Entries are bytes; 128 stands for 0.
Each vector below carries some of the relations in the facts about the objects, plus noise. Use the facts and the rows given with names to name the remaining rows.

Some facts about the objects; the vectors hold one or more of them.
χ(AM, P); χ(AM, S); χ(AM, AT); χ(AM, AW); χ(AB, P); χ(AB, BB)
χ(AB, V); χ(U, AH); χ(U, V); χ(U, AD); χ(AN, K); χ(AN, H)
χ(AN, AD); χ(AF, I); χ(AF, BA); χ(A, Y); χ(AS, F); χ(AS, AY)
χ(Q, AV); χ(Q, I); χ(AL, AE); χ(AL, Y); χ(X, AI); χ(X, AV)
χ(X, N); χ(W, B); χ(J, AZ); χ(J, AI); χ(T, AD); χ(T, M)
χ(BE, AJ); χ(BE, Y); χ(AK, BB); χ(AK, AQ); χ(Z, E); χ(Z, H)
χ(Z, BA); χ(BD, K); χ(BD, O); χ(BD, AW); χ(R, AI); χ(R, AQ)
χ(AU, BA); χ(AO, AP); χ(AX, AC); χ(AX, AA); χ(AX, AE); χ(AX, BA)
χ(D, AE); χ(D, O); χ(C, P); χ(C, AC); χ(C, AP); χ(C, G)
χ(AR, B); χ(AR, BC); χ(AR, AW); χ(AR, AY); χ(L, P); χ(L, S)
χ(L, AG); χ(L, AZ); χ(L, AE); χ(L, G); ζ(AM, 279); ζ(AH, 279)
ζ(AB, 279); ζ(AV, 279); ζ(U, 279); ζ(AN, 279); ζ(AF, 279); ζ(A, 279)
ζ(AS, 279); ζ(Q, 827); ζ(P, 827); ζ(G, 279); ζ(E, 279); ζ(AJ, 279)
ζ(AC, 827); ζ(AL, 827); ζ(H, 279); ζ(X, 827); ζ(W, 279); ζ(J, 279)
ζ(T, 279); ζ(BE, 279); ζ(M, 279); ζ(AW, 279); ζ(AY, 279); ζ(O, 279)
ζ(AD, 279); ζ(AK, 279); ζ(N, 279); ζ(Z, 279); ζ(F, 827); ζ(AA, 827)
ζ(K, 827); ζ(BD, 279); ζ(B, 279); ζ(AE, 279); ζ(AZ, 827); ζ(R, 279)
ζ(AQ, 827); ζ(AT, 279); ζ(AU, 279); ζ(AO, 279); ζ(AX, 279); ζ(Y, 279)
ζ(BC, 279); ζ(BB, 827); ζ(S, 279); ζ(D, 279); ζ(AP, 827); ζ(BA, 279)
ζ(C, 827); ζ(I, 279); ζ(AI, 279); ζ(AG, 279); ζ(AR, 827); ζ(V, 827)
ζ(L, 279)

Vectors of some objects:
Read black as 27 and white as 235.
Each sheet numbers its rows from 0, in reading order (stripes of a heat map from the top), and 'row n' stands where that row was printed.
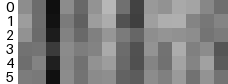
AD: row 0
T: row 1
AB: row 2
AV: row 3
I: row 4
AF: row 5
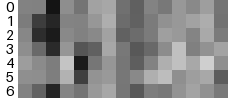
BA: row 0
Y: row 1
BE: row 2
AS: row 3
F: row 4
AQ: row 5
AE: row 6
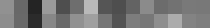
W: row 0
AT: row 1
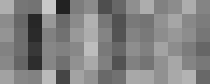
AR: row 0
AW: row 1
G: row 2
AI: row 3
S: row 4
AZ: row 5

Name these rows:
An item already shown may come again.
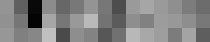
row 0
U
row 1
H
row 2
X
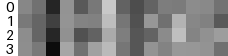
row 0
B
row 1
N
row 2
AS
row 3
H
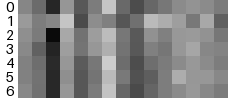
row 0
BC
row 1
X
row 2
H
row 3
O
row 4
BC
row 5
AY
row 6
BC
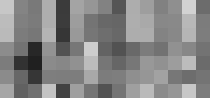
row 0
AP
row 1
C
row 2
C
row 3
B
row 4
AJ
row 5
R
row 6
AL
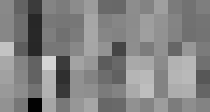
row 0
J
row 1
AK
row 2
AK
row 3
AO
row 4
K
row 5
V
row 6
BB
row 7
Z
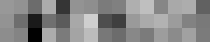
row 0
BB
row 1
M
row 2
E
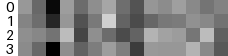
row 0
AN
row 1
B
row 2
Q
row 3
AH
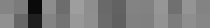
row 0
AU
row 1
AX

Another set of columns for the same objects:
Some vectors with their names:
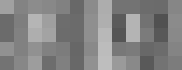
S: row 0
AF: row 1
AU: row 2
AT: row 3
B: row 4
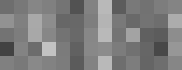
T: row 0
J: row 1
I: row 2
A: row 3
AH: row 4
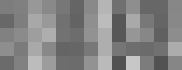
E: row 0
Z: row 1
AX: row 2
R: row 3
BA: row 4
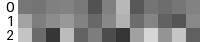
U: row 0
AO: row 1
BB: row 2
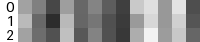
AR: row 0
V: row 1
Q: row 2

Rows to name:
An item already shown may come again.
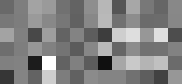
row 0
Z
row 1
E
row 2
AR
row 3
H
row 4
AL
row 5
Y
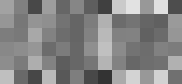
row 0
AR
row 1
AK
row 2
AV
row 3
AW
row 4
AI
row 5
AQ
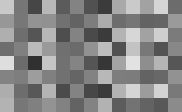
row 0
AZ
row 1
AK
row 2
X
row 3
BA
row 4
AP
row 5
N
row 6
X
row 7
AB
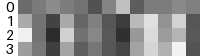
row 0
AN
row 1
F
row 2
C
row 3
K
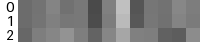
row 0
AD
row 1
AD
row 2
AJ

